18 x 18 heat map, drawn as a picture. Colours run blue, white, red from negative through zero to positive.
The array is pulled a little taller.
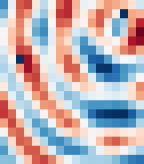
Concentric rings centre on the top right. Two lone cells stand out, each far lower than its neighbours. Neither half mirrors the other. The ninth with the highest average is the top right. No single row or column stands out from its neighbours.
